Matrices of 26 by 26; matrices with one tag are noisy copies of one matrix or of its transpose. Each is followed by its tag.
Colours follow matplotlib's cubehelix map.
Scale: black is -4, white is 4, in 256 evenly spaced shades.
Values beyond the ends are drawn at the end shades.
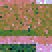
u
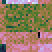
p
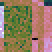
p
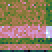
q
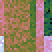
u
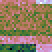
u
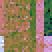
u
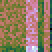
q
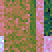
u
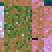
p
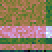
q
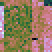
p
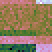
u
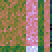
q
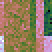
u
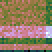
q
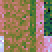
u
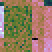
p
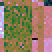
p
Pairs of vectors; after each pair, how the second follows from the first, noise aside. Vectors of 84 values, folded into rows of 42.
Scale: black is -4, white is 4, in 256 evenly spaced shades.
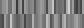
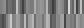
sign-scrambled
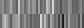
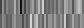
reversed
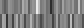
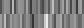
reversed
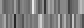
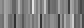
sign-scrambled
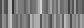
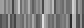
reversed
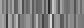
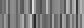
reversed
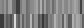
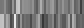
sign-scrambled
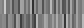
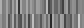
reversed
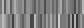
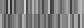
reversed
